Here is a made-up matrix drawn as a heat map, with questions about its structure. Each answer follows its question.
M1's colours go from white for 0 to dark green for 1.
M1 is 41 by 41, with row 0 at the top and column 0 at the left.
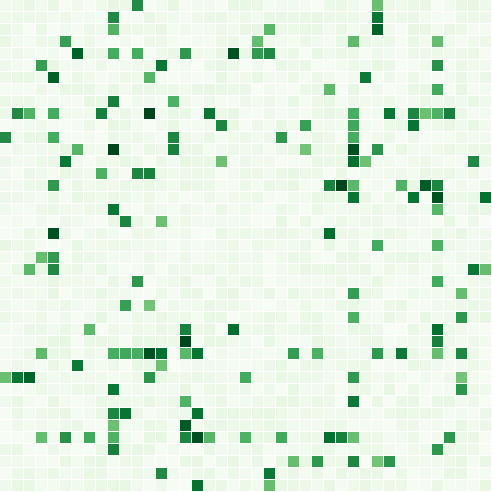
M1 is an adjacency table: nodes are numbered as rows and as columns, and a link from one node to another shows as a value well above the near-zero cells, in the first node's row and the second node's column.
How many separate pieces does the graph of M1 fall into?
1
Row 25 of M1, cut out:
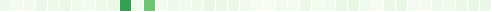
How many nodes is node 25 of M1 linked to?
2
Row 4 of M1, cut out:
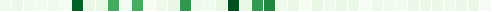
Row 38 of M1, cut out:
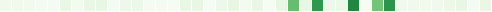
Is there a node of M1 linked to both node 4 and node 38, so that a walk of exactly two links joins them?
no
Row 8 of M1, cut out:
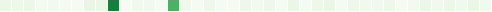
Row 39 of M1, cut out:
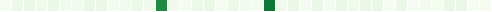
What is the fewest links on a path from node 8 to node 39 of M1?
4
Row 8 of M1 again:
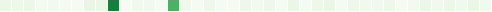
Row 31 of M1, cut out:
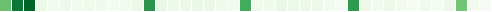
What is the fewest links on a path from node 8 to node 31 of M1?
3
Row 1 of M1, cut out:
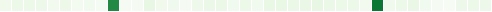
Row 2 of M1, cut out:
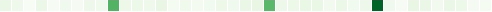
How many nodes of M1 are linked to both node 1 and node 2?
2
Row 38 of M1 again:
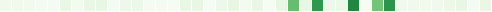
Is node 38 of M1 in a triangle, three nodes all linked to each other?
yes
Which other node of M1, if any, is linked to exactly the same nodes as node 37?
node 17
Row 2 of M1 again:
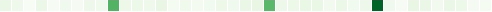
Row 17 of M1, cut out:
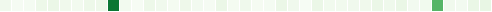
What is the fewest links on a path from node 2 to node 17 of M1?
2
